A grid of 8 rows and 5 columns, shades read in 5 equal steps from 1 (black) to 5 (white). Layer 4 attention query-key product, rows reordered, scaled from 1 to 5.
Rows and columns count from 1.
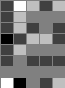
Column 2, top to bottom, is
5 4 4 2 4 3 3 1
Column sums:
19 26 24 22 23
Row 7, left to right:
3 3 3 3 3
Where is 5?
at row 1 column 2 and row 8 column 1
